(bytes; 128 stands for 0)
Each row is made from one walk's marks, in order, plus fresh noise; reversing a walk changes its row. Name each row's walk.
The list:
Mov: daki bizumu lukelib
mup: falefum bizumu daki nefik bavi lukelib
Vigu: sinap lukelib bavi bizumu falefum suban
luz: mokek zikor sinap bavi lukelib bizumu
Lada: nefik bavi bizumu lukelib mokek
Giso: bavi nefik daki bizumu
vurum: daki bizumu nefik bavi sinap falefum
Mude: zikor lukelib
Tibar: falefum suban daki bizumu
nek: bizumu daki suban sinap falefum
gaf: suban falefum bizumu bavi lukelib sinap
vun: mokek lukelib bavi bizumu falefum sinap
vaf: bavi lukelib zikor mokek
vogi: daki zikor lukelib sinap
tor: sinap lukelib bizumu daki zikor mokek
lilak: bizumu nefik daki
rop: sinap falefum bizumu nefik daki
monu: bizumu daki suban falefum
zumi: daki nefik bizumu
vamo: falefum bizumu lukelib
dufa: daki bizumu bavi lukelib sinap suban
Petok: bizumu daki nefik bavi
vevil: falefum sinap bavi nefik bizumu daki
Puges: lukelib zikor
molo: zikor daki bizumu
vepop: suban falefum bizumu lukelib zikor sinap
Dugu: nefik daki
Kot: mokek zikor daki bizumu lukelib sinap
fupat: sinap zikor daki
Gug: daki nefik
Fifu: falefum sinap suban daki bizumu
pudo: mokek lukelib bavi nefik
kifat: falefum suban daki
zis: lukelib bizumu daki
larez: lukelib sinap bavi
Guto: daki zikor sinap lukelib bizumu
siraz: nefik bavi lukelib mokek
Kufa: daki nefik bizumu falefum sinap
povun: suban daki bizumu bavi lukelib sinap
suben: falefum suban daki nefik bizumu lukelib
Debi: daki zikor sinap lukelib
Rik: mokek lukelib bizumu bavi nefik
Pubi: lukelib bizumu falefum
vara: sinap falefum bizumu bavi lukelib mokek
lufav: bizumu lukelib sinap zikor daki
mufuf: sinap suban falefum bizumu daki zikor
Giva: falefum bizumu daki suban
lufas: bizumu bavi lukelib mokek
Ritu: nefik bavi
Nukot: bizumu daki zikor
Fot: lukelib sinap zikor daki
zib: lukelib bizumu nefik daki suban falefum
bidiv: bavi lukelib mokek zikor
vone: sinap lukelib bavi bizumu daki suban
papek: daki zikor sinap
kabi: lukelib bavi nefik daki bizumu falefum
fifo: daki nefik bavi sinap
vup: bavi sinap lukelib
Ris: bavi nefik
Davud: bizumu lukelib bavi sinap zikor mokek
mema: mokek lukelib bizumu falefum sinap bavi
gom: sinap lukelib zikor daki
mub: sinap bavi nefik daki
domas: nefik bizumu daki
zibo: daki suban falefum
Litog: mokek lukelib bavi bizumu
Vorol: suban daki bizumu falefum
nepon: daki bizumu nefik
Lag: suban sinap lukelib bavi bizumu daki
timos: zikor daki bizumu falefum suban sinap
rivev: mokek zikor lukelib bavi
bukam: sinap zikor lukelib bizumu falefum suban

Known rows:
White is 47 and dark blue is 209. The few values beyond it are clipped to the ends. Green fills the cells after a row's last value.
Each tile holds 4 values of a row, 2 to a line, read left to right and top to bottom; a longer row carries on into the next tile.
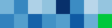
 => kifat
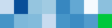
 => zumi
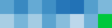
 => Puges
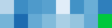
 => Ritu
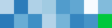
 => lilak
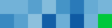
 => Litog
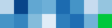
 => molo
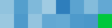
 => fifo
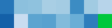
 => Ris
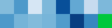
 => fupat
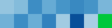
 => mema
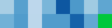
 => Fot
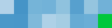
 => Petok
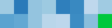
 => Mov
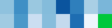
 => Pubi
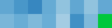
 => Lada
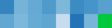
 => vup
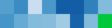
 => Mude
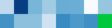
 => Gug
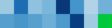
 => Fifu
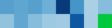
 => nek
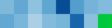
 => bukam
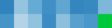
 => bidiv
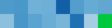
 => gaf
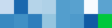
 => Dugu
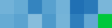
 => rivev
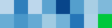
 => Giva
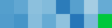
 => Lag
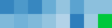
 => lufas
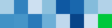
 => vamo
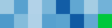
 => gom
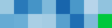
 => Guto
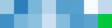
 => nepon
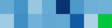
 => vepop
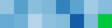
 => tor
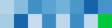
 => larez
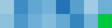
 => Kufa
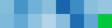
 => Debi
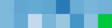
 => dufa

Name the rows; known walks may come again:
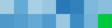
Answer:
mup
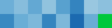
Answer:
Rik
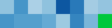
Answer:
suben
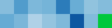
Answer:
tor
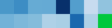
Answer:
monu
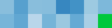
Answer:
kabi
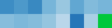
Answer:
lufas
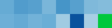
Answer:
vara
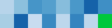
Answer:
larez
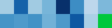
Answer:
Tibar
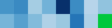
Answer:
Vorol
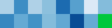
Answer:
rop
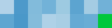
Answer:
Petok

